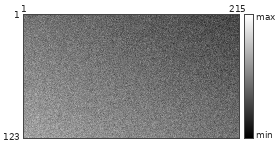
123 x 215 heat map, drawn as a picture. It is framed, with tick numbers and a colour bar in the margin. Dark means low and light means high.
Stripes: none. Grain: fine. Mirror symmetry: none. Ninth with the lowest average: top right. Slope: up to the bottom left. Odd rows or columns: none. Ninth with the highest average: bottom left. Histogram: bell-shaped.
